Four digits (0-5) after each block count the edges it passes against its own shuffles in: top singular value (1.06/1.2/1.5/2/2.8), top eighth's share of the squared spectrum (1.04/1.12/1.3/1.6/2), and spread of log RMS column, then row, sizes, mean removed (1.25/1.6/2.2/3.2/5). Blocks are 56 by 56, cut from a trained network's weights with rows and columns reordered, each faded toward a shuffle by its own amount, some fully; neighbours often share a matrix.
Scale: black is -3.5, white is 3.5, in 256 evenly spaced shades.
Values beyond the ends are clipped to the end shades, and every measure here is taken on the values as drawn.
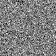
1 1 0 0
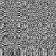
4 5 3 2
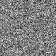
2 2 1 0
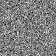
0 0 0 0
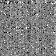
2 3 0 2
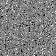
0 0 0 0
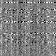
3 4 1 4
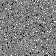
0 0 0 0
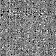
2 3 0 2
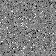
0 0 0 0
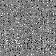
2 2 0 1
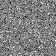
1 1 0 0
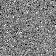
0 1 0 0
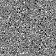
2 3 1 0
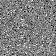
0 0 0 0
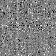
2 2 0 1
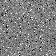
0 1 0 0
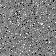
0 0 0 0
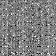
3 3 0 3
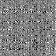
3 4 0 3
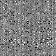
2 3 1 2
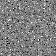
0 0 0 0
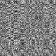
4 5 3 3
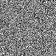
2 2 0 0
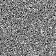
1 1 0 0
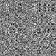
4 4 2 2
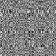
4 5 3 2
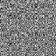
3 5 3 2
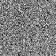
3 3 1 0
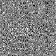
3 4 2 2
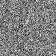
1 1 0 0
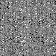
2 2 0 2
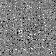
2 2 0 1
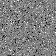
1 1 0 0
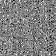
1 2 0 1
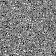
1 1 0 0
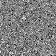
1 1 1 0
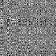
4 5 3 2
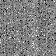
2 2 0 1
